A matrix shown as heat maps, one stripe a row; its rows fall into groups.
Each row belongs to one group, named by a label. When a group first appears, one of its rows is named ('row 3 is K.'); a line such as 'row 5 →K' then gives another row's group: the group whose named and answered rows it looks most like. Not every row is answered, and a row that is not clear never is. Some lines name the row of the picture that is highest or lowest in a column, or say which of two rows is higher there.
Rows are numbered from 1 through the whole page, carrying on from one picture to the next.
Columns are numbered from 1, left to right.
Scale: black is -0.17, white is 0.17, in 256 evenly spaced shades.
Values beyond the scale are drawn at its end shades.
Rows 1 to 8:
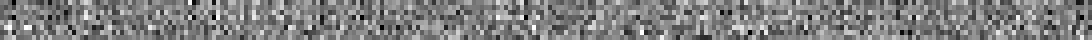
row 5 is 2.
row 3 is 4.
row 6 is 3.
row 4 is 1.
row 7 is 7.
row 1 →1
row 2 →1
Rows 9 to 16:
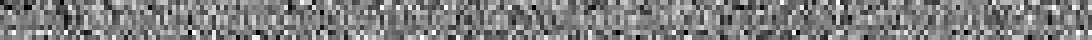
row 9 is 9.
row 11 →2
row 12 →4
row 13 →4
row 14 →1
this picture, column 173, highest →16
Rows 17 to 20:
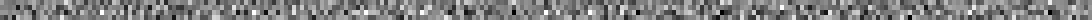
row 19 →4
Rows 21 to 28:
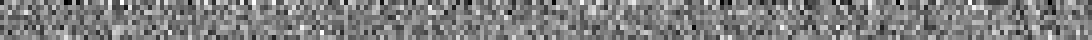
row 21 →4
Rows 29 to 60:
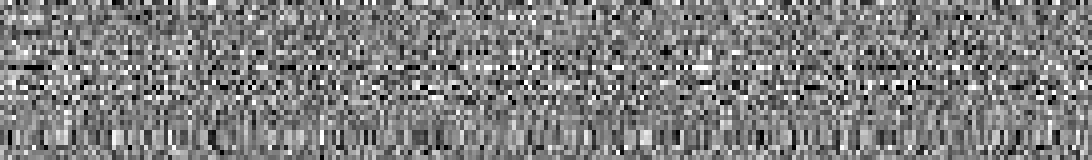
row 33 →3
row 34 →7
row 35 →1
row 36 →7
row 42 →1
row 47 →3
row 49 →4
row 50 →7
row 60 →2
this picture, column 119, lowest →49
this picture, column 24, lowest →48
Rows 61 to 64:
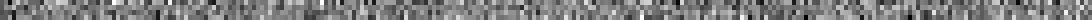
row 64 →7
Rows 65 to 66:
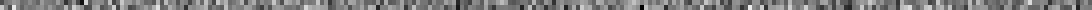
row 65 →4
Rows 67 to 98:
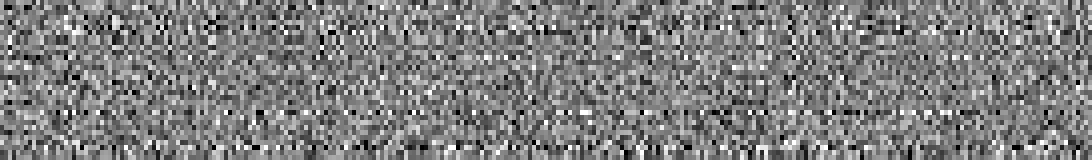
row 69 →2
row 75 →2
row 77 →2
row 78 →1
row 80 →3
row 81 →4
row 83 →2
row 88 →4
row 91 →4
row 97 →7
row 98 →7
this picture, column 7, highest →80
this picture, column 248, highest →84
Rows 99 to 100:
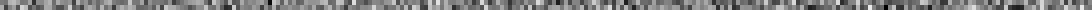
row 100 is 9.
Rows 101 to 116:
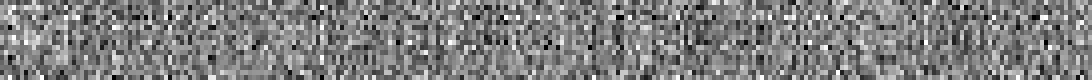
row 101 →7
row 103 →2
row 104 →3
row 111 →3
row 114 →7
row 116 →2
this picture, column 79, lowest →104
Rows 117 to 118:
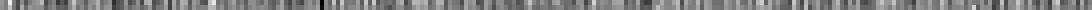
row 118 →2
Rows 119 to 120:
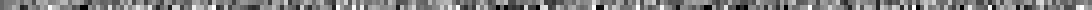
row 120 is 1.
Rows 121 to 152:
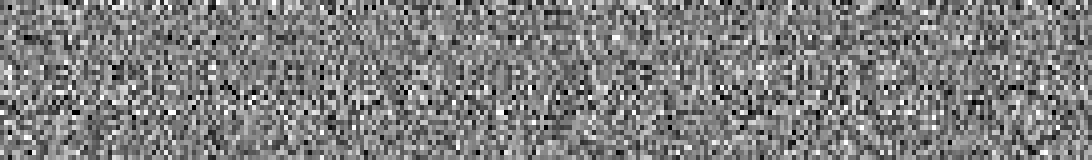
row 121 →4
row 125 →9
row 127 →2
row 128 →1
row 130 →4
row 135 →3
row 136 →2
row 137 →7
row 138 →9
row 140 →4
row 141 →9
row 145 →3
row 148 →3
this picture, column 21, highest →141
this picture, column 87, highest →133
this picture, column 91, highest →144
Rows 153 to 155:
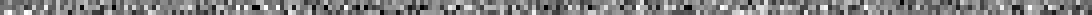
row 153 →7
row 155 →3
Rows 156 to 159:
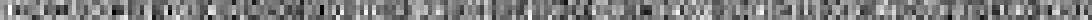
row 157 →2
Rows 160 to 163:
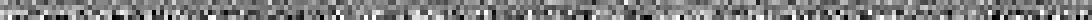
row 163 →2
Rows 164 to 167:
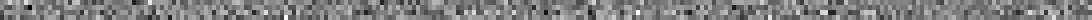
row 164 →3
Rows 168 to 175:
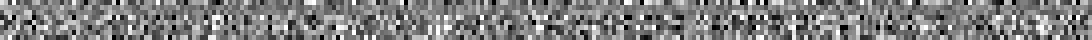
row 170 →3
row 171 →7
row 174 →7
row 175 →2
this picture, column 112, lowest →168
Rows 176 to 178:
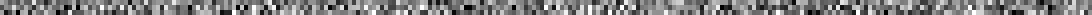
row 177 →4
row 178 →9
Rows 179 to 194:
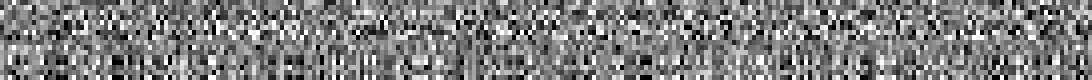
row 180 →3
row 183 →4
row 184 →4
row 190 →2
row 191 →2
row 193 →1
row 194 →2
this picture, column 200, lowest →188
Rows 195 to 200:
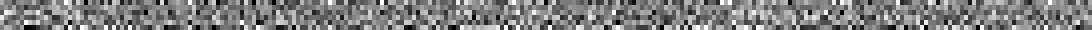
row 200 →1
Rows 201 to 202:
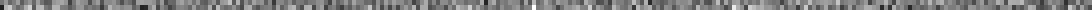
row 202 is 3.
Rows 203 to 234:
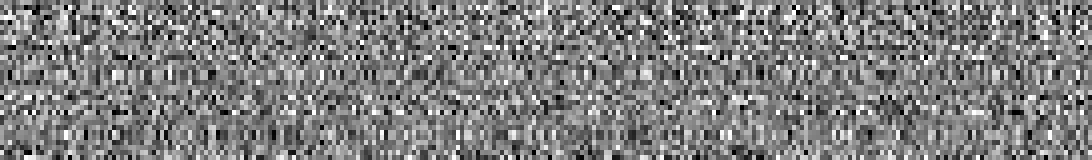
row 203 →7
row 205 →7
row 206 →3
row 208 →9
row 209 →7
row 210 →3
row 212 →1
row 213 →4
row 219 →1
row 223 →1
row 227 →3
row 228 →2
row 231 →2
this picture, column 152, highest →208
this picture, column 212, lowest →211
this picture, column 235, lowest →222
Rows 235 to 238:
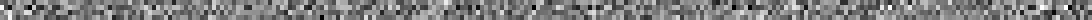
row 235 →7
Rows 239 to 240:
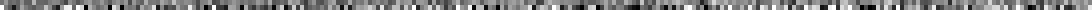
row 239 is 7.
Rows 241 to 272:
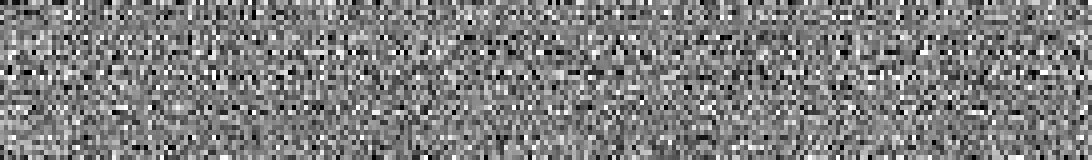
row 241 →9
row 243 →1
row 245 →4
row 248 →4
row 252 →2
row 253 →7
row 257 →9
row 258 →4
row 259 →1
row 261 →7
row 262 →9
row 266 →9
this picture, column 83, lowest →248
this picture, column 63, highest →241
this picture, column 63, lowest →263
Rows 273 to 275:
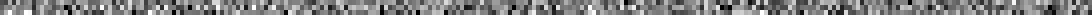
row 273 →7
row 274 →4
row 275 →3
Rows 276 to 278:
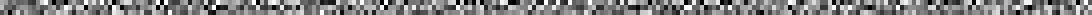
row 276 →4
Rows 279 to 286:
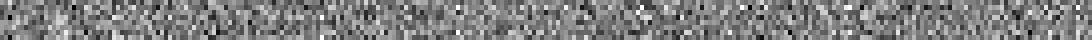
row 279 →2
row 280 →7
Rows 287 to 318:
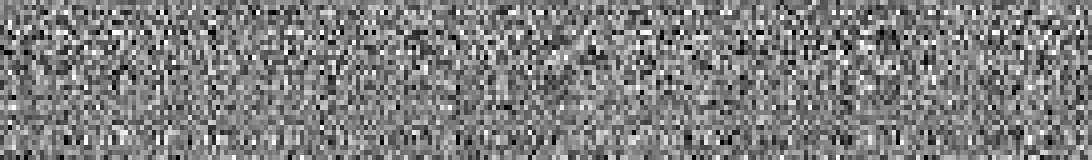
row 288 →1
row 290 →9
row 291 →2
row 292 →3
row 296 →4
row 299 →7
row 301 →2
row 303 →7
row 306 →1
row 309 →4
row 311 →2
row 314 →4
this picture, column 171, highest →293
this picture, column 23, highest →299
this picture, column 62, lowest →315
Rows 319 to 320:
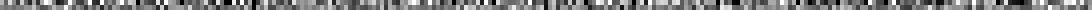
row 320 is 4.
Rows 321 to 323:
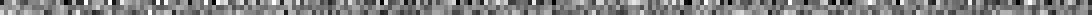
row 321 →4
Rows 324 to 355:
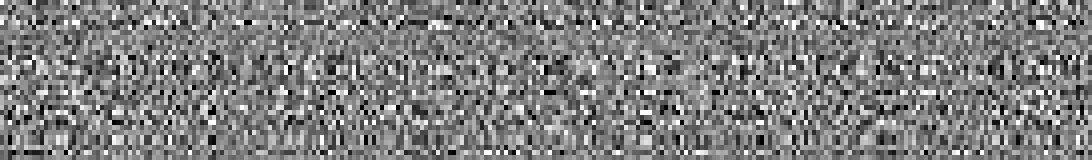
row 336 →3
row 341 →1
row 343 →2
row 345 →1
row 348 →2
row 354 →1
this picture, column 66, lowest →335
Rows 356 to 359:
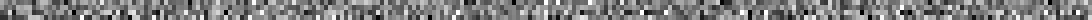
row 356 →4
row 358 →7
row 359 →9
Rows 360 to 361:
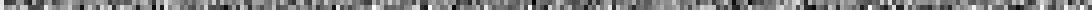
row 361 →9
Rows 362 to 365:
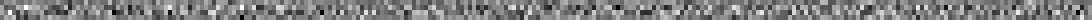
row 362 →4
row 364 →2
